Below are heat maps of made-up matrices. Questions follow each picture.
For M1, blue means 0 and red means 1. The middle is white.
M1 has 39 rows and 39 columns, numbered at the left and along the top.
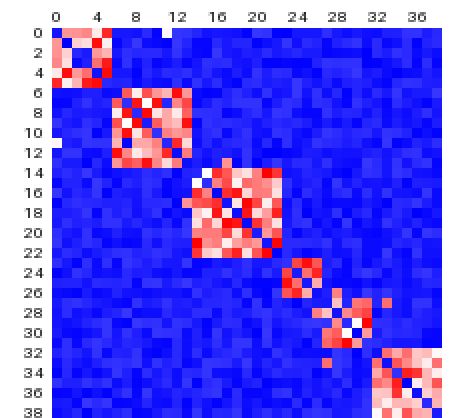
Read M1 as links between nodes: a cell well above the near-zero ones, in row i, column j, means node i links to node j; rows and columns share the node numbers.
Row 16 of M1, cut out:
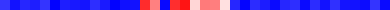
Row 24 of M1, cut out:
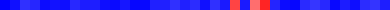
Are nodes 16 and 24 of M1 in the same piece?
no
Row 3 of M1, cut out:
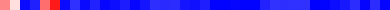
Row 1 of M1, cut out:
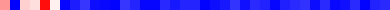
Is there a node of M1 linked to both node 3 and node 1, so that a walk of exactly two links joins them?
yes
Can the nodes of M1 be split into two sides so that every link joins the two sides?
no
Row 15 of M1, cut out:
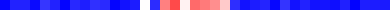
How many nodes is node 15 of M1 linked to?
8
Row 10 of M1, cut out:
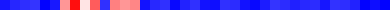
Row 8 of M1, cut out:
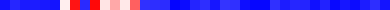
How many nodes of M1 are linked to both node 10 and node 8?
6
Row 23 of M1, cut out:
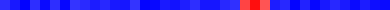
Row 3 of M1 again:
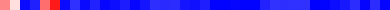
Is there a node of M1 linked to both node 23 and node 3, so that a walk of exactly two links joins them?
no
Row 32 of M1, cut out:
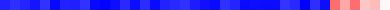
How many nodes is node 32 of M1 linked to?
6
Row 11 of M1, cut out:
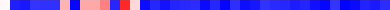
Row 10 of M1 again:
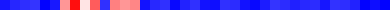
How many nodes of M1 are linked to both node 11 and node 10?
5
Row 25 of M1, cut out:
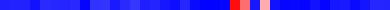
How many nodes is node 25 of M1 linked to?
3
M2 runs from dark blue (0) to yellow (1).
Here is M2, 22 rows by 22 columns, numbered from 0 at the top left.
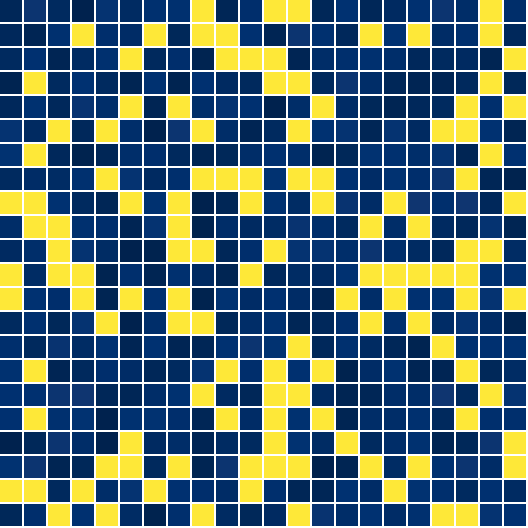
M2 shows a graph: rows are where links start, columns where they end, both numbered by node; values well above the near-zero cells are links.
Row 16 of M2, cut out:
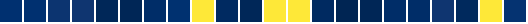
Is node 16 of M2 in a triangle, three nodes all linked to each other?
no
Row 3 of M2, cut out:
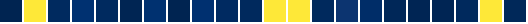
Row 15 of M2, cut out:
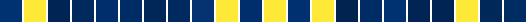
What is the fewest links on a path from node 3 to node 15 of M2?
2
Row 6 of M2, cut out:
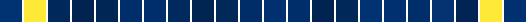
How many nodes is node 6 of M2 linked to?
2
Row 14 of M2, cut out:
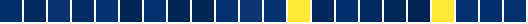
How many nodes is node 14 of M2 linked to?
2
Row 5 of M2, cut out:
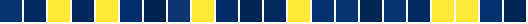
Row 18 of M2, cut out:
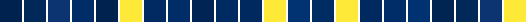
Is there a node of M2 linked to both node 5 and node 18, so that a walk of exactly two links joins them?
no
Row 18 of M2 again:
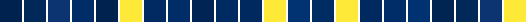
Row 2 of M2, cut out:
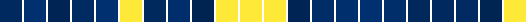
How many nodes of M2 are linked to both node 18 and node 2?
3
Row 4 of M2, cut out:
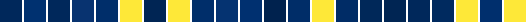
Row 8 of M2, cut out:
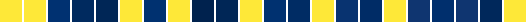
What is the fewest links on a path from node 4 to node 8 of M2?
2
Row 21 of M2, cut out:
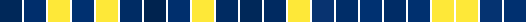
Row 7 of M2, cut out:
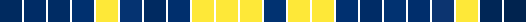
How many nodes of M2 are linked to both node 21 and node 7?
4
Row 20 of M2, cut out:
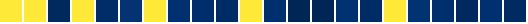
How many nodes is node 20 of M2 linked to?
6
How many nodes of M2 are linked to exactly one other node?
0
